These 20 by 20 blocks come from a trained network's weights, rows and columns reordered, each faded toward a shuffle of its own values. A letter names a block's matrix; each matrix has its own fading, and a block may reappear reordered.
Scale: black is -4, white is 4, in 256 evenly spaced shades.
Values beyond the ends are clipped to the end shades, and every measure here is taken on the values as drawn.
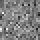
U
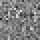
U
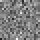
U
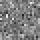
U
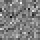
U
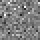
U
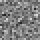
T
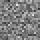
T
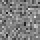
T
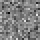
U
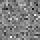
U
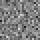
U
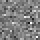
U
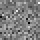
U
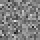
T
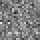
T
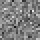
U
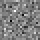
U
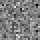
U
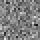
T
